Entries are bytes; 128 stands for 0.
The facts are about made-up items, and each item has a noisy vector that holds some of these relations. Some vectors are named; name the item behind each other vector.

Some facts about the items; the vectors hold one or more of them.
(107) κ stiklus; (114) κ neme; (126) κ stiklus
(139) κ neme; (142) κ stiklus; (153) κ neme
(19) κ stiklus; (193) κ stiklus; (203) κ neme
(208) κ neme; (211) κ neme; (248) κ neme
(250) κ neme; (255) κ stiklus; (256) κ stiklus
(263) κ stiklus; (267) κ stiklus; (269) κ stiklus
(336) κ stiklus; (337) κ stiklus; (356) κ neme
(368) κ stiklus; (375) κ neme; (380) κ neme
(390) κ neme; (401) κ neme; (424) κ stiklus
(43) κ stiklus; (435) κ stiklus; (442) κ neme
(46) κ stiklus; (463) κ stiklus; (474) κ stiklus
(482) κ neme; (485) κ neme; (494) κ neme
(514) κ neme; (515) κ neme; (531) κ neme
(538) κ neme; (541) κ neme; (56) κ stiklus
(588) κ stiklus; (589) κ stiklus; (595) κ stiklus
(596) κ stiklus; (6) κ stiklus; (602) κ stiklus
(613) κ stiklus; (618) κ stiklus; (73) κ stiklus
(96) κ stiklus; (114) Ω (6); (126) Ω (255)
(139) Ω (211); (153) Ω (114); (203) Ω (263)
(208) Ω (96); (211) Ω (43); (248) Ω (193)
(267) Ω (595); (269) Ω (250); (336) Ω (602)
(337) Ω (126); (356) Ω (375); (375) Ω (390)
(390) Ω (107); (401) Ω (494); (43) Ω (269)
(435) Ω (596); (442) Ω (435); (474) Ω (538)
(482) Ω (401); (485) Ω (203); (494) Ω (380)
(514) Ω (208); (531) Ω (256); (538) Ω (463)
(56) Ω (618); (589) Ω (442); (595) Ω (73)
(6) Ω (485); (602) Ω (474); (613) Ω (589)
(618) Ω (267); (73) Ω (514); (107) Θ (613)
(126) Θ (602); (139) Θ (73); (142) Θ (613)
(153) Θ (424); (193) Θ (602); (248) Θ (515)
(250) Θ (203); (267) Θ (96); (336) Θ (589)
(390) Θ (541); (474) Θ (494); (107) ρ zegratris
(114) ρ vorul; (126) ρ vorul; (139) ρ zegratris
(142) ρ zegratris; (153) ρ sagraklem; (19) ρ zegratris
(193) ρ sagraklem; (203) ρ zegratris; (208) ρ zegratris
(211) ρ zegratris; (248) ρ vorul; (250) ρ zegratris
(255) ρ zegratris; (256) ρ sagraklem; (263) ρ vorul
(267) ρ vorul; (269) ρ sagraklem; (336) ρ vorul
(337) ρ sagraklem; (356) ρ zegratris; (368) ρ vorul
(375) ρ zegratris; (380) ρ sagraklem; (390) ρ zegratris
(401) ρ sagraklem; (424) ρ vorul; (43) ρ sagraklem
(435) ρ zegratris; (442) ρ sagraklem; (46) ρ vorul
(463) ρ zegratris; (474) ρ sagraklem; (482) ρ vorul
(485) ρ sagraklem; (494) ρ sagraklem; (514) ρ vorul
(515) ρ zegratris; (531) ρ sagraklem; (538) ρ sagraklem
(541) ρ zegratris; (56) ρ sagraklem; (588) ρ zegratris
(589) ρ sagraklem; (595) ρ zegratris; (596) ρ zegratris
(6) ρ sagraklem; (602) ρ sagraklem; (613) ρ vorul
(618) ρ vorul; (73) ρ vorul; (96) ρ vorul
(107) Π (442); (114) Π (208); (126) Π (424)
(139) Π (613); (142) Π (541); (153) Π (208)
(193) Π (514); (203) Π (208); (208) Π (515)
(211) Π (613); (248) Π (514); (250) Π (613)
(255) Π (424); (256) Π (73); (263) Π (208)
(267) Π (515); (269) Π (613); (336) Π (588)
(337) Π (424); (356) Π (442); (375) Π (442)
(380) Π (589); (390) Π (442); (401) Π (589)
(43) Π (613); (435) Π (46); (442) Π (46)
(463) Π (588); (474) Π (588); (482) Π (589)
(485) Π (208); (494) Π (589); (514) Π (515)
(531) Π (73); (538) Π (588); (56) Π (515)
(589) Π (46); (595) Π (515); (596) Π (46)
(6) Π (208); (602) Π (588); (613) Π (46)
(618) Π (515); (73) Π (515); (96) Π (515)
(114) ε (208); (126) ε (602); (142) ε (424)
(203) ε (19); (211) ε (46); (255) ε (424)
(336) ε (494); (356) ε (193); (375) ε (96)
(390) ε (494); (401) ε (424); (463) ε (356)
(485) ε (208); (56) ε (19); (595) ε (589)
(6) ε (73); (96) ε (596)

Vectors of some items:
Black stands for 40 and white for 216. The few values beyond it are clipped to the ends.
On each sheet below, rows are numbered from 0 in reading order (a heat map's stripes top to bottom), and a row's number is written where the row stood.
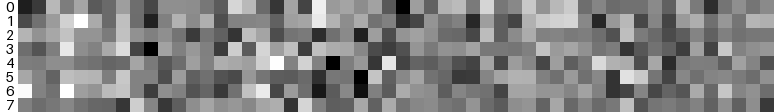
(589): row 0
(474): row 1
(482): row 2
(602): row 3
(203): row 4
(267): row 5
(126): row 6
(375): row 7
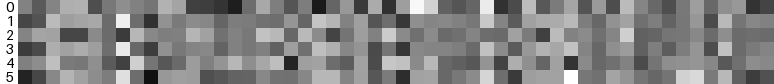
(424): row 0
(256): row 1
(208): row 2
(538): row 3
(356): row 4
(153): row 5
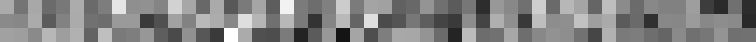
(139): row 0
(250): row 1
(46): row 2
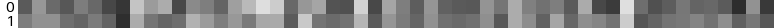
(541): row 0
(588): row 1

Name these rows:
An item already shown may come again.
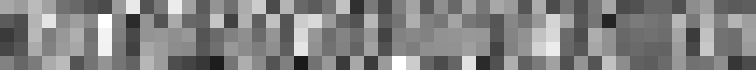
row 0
(515)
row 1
(193)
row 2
(485)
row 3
(485)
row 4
(424)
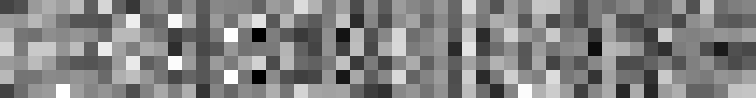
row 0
(6)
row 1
(515)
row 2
(336)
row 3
(73)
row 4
(515)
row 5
(336)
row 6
(494)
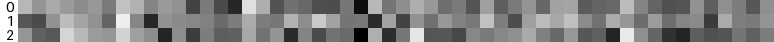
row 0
(114)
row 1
(56)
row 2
(96)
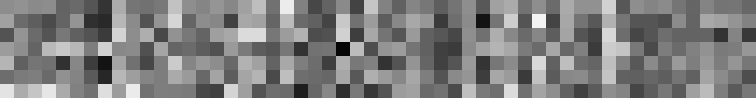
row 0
(19)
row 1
(142)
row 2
(541)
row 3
(267)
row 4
(107)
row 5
(255)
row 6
(248)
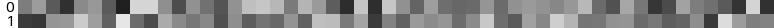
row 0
(390)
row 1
(401)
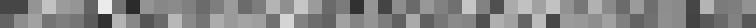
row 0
(56)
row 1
(595)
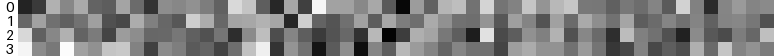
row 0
(589)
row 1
(211)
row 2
(613)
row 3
(126)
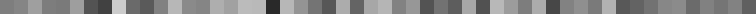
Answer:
(463)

